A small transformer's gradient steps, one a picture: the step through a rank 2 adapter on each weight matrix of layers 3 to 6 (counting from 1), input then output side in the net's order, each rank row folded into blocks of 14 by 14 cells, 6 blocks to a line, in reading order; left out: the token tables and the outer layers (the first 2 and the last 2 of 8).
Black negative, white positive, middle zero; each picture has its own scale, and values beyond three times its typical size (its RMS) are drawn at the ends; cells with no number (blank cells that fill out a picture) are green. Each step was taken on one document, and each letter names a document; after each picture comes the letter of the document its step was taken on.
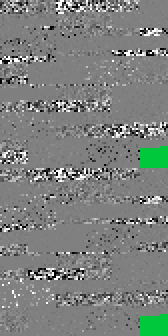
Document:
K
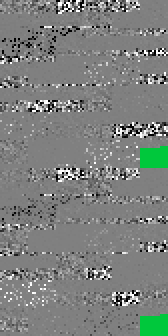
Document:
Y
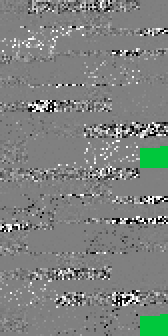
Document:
Y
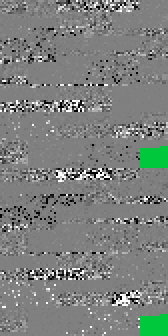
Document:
K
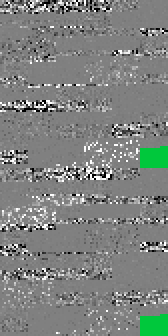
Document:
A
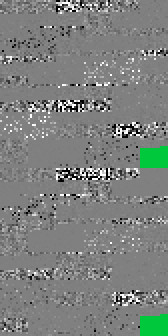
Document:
Y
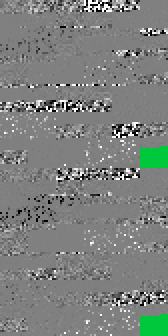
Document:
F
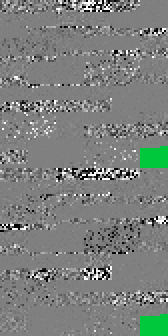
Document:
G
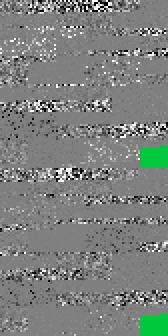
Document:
K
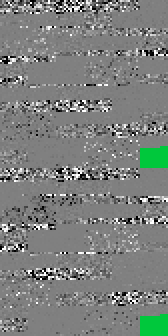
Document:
A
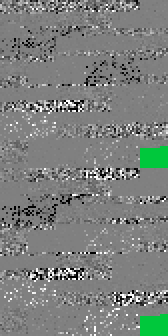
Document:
Y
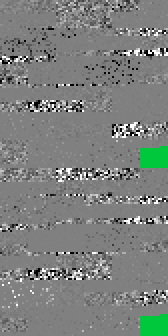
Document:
K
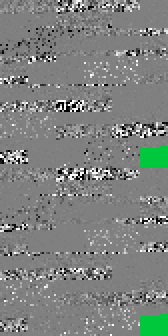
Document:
F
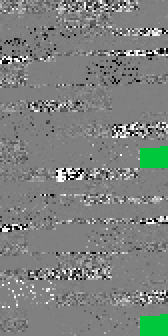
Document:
K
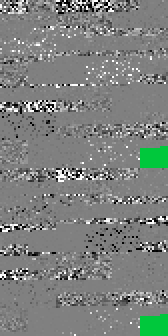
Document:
K
